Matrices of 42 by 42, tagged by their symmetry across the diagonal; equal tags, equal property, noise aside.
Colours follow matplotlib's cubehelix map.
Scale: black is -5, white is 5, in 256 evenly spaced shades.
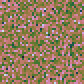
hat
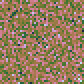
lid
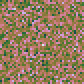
hat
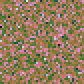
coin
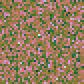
hat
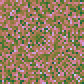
lid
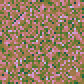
lid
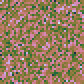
lid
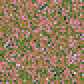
coin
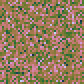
coin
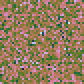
coin
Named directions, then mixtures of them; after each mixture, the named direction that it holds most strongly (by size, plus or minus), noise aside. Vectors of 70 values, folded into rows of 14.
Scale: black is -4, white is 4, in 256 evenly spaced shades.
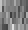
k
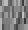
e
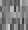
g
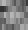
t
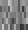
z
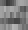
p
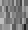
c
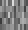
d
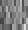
c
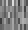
d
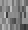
z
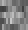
t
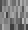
k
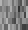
z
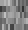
t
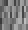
e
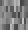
g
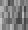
e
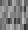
d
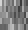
k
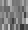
z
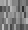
z
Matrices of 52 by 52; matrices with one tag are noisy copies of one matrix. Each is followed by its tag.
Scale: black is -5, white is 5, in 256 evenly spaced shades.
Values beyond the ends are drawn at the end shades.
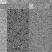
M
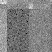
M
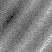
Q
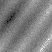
Q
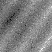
Q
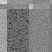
M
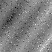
Q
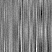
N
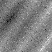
Q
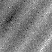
Q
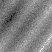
Q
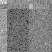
M
